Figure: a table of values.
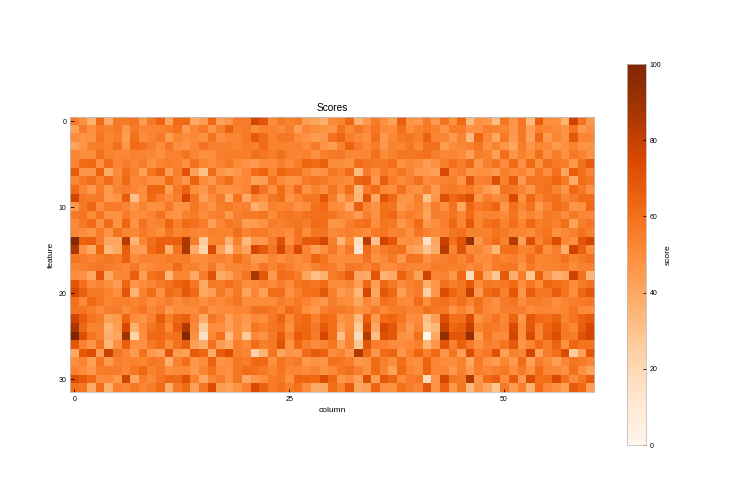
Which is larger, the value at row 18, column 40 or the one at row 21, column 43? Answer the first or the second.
the second
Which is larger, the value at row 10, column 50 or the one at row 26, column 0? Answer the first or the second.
the second
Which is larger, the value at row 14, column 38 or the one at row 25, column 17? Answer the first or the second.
the second
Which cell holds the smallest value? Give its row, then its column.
25, 41
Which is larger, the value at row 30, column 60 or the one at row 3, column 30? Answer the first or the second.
the first
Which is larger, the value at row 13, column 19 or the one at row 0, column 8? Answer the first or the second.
the first
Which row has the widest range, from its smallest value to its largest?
25
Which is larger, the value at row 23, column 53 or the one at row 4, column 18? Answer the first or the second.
the first
